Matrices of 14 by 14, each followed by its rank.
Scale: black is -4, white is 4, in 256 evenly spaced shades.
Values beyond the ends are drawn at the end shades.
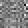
three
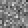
full rank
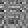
three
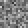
full rank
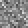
full rank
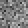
full rank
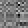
three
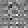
three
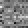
three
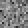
full rank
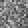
full rank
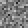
full rank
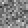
full rank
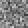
full rank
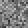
full rank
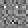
three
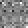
three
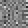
three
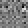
three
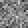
full rank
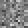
three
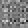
three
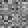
three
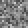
full rank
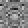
three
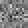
three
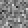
full rank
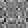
three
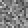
full rank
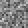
full rank
